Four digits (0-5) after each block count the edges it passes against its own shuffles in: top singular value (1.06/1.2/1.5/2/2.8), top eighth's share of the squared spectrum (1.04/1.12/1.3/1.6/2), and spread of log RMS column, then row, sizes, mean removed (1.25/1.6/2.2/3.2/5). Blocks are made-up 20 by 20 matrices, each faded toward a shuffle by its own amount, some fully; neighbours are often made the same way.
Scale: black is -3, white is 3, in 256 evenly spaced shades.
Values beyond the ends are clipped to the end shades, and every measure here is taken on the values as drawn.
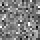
0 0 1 0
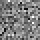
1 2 0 0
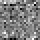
3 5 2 1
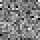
1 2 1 0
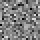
2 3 0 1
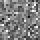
1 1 1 0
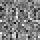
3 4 1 0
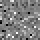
0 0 0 0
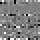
2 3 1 3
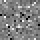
0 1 0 1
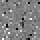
0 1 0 0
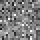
1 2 1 0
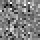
0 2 3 0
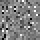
0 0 1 0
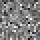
0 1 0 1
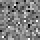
0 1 0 0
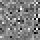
3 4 2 2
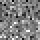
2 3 0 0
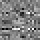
3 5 1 3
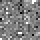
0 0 1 0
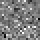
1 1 0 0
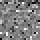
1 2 0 1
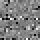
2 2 0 2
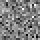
0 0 0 0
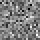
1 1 0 0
